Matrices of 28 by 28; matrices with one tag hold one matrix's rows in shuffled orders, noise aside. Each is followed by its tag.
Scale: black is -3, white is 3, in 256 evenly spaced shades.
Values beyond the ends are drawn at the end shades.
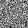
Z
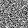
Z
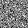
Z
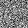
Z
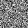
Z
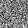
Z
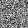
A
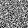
Z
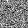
A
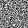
Z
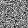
A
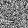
A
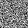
Z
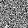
Z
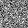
Z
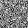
Z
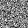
A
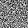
Z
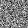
Z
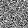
Z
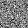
A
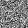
A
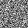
Z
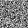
A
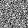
Z
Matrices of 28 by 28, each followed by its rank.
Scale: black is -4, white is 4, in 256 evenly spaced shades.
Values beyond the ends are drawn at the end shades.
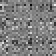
five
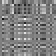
two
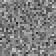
full rank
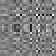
two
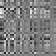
two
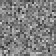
full rank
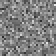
full rank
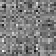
five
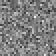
full rank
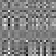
two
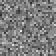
full rank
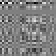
two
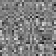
five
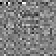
five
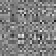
five
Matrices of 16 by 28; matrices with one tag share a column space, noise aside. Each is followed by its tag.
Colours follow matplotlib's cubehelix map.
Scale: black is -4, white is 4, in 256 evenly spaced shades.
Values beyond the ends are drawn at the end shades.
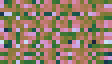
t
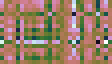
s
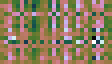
s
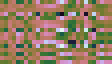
t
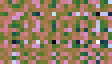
t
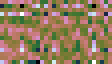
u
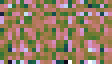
u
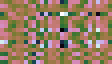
t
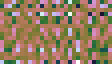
u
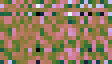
u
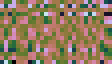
u
